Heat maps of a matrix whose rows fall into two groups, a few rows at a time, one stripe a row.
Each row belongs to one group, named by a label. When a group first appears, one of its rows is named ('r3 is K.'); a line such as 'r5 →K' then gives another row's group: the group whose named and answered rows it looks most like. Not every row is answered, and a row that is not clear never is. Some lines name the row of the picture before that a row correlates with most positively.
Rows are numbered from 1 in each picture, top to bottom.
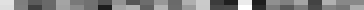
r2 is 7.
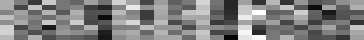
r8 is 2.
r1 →7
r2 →2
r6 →2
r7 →7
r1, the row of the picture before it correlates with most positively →2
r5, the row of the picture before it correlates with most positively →2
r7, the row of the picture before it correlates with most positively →2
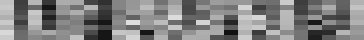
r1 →2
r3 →2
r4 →2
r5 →2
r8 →7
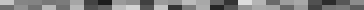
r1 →7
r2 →7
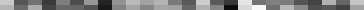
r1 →2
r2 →2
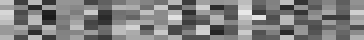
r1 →2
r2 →7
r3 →2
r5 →2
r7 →7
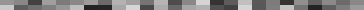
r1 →7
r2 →7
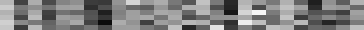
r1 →2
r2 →7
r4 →2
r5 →7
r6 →2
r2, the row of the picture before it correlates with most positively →2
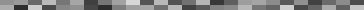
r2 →2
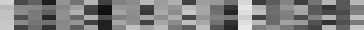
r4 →2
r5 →7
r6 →2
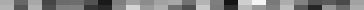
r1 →2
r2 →2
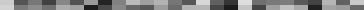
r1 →2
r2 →7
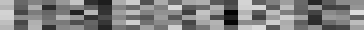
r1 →7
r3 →2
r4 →7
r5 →2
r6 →2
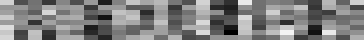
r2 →7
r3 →7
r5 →7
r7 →2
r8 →2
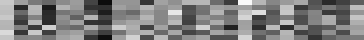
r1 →7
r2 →2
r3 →2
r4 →2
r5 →2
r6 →7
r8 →7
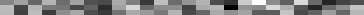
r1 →7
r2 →2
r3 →2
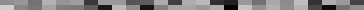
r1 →7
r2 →7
